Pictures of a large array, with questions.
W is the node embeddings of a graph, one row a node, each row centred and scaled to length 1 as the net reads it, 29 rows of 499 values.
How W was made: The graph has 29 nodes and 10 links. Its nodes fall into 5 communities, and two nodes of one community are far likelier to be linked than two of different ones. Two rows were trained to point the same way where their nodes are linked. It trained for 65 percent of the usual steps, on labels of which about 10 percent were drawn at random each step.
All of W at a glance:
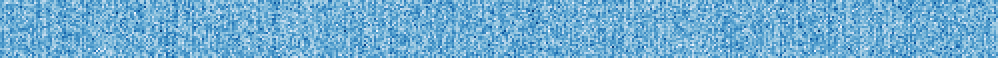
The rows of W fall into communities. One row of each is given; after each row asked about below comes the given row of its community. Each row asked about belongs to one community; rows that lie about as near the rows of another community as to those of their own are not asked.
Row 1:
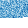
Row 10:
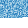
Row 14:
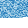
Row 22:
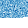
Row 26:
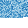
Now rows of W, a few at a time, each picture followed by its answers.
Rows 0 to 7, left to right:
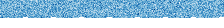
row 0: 1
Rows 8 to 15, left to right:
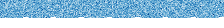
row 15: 14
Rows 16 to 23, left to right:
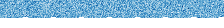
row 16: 10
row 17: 26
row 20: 22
